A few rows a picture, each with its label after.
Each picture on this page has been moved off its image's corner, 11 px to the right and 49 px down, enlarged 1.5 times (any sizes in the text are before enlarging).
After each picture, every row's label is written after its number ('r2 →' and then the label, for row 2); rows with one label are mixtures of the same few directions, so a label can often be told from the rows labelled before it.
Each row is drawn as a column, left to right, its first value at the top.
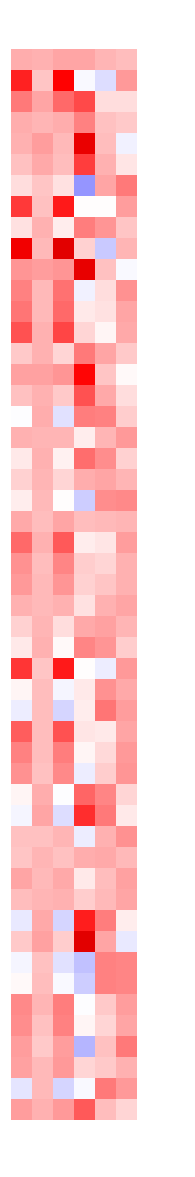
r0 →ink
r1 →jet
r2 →ink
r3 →jet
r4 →ink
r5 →jet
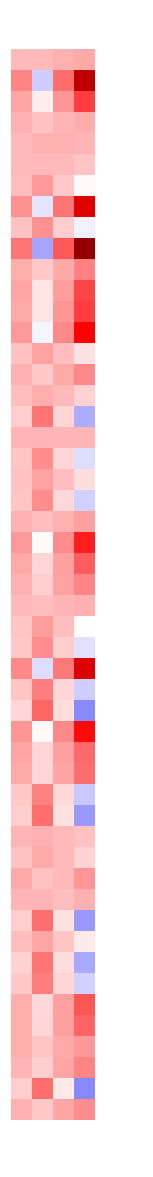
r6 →ink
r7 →ink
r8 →ink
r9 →ink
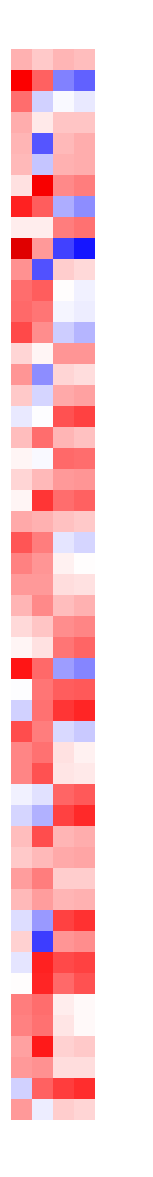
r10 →ink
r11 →jet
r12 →ink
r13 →ink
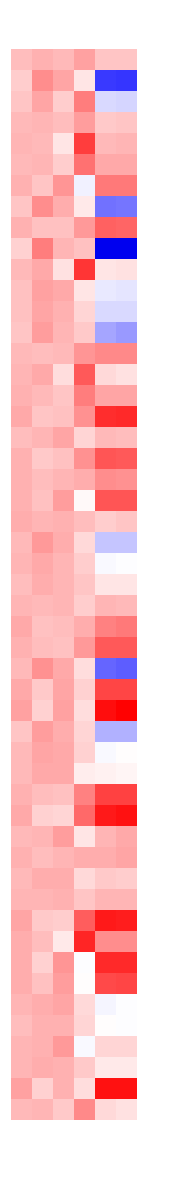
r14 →ink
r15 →ink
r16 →jet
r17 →jet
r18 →ink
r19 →ink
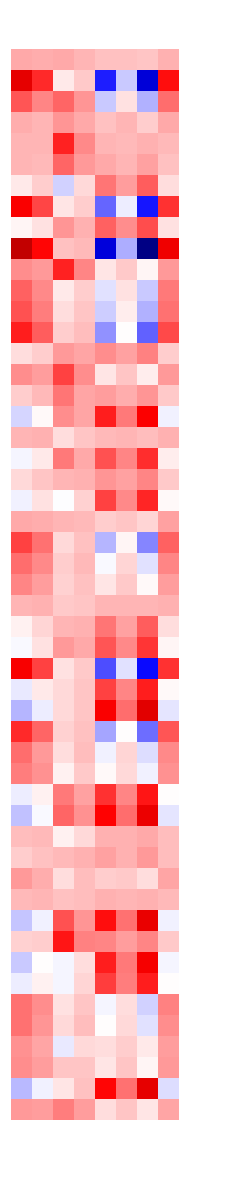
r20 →ink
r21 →ink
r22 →jet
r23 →jet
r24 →ink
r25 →ink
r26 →ink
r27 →ink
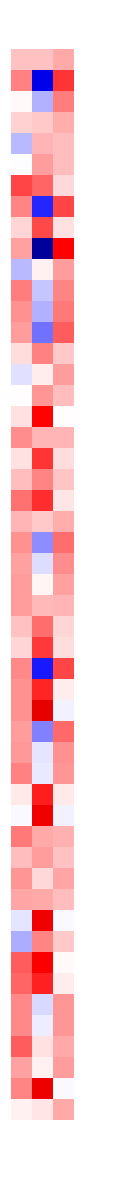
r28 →jet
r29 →ink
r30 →ink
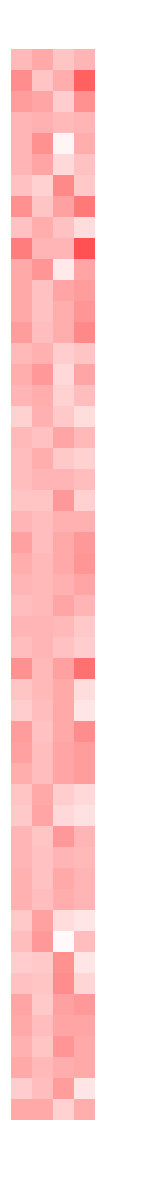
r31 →ink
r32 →jet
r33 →jet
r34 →ink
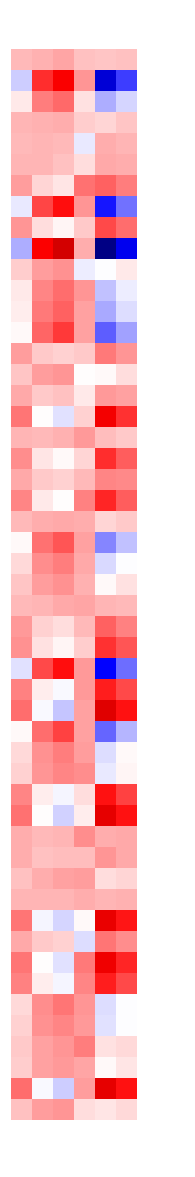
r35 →ink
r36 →ink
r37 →ink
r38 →jet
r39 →ink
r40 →ink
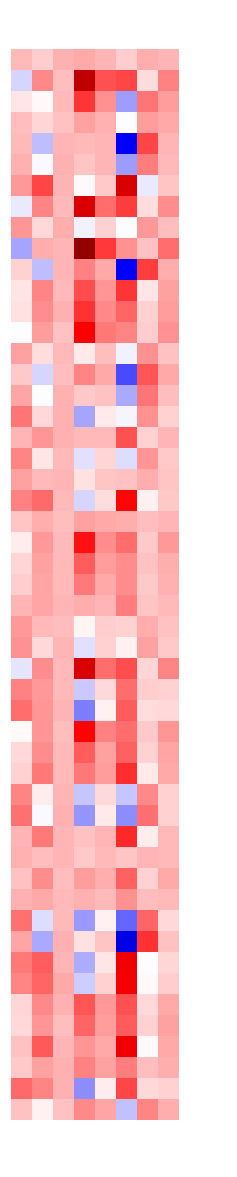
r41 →ink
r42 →jet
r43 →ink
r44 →ink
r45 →ink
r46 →jet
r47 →jet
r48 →ink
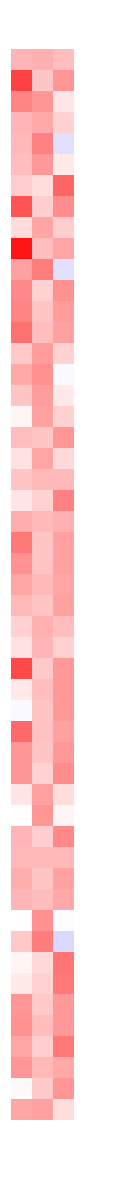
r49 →ink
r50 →jet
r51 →jet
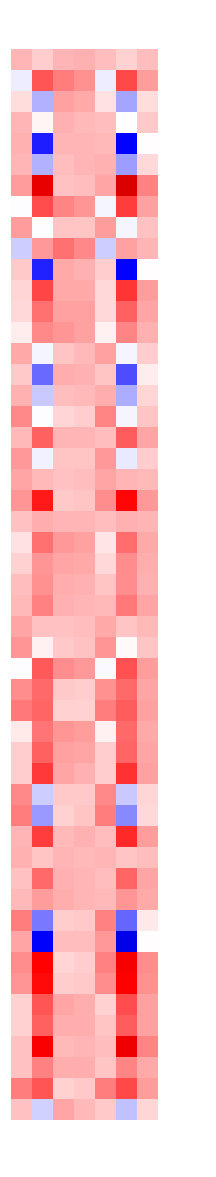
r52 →ink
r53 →jet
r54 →ink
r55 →ink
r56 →ink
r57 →jet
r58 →jet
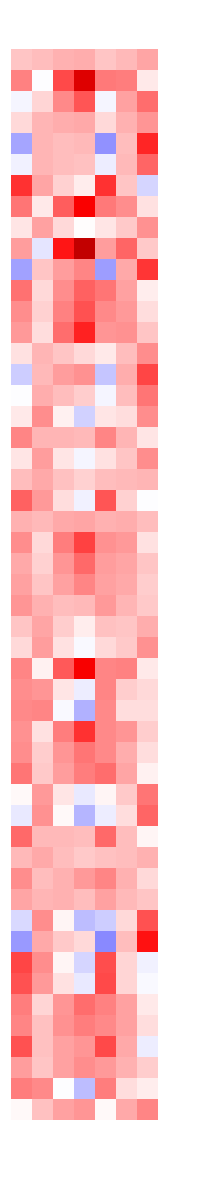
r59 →jet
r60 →ink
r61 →ink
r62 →ink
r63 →jet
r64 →ink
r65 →jet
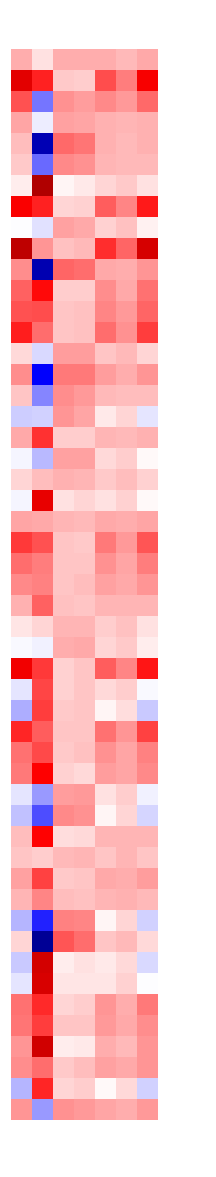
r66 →ink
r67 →jet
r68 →jet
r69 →jet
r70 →ink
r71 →ink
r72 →ink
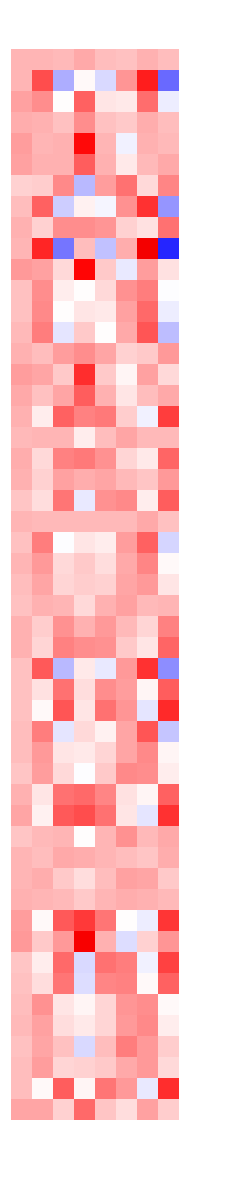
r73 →jet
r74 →ink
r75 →ink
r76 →jet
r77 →ink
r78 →jet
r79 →ink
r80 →ink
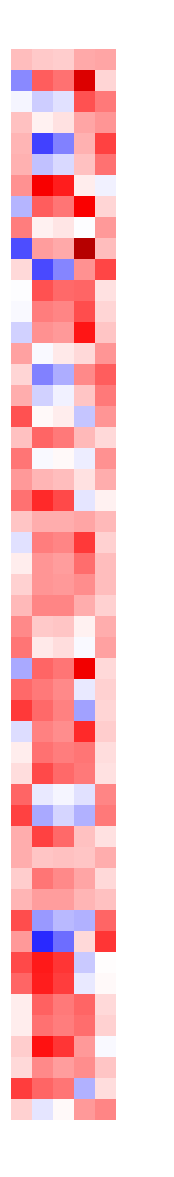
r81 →ink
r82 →jet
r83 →jet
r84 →ink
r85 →jet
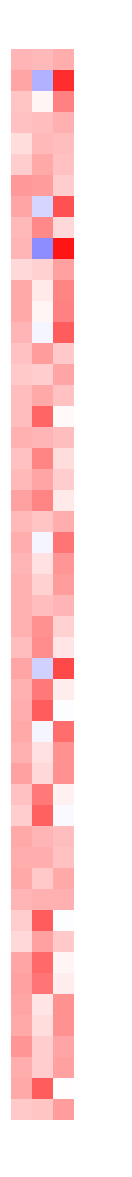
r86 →jet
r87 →ink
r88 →ink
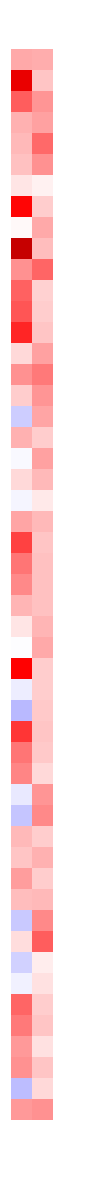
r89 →ink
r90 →jet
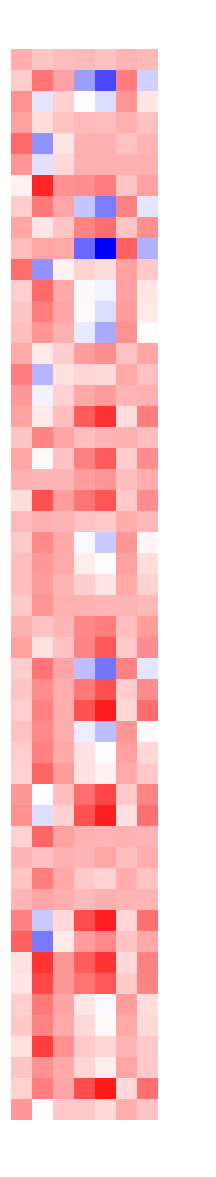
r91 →jet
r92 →jet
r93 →jet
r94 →ink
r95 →ink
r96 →ink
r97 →ink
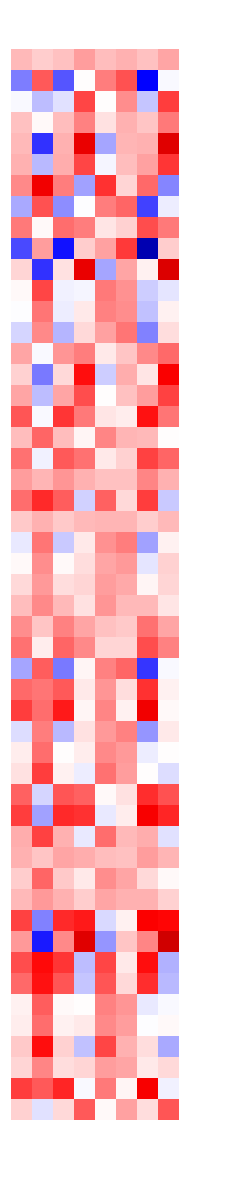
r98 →ink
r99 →jet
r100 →ink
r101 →jet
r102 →jet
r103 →ink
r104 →ink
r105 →jet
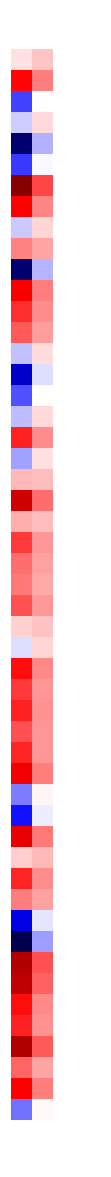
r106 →jet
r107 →jet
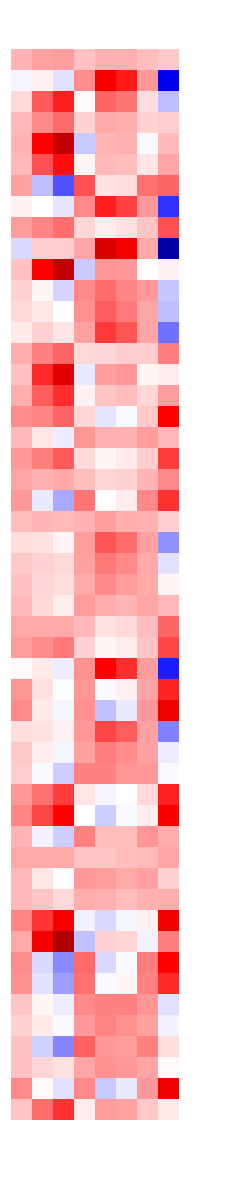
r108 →ink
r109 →jet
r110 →jet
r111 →jet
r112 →ink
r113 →ink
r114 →jet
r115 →ink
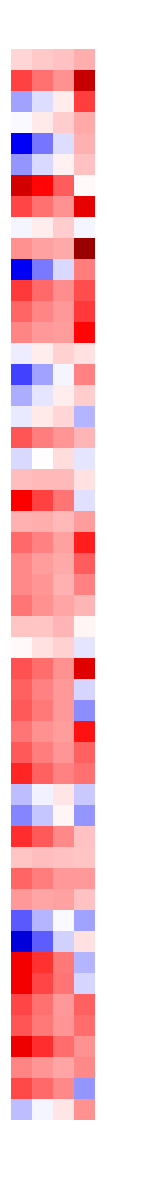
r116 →jet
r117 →jet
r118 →jet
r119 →ink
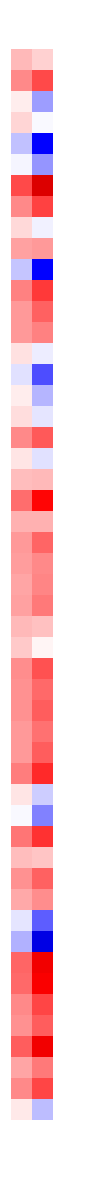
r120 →jet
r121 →jet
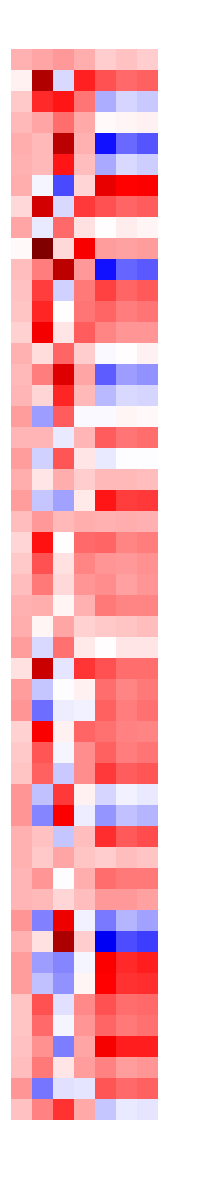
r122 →ink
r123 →ink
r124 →jet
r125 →ink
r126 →jet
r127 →jet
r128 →jet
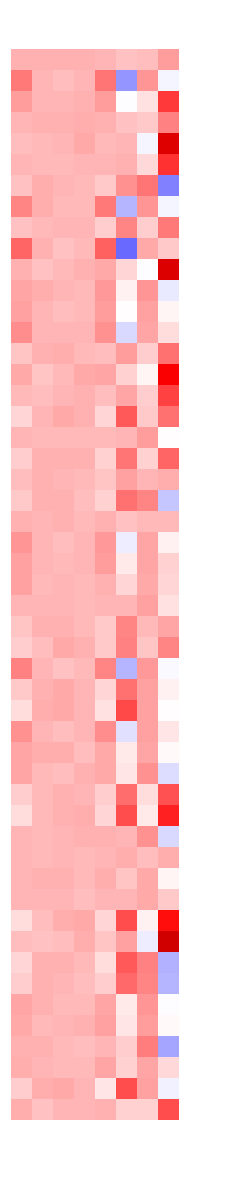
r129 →ink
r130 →jet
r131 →ink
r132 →jet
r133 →ink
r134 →ink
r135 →jet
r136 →jet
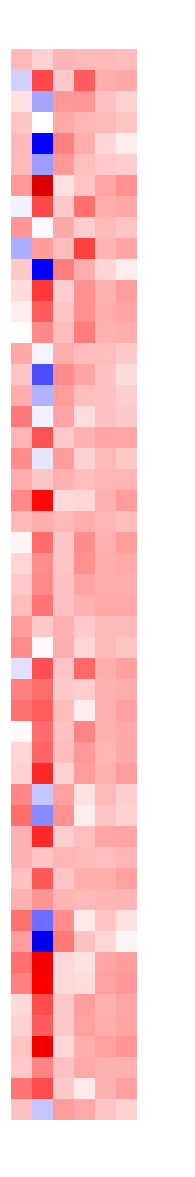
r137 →ink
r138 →jet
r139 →jet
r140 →ink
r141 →jet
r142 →jet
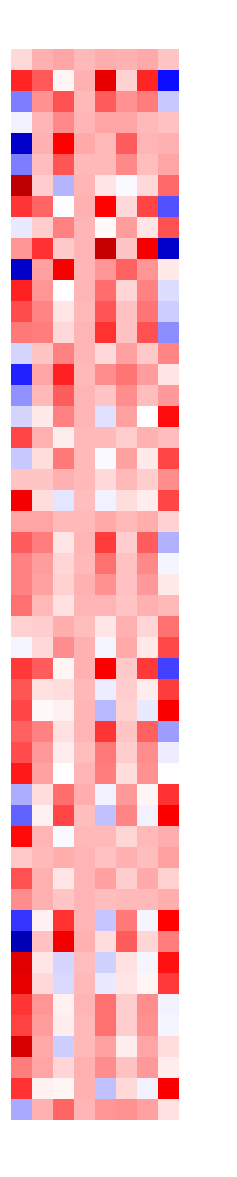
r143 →jet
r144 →ink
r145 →jet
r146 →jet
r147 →ink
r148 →jet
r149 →ink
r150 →ink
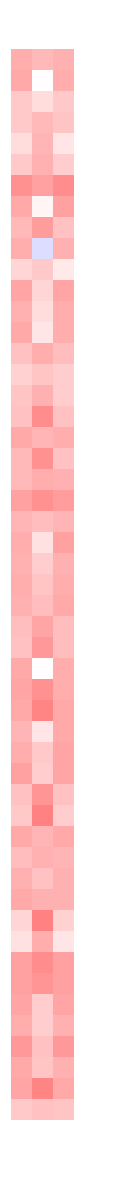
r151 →jet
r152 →ink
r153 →jet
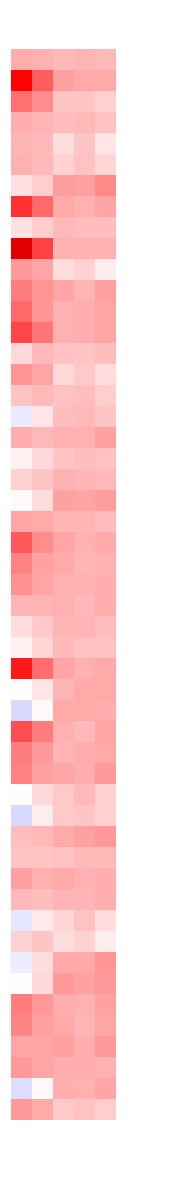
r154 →ink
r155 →ink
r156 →jet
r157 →jet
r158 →jet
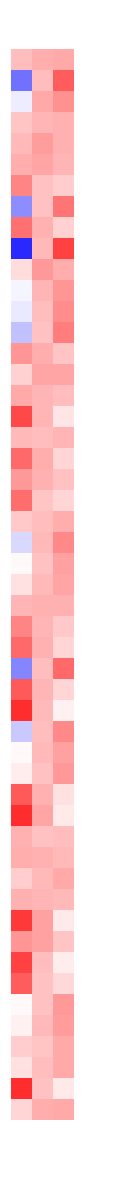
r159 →ink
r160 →jet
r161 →ink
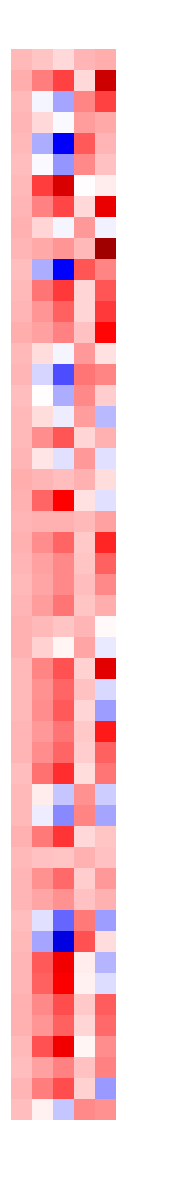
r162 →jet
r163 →jet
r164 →jet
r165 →jet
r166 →ink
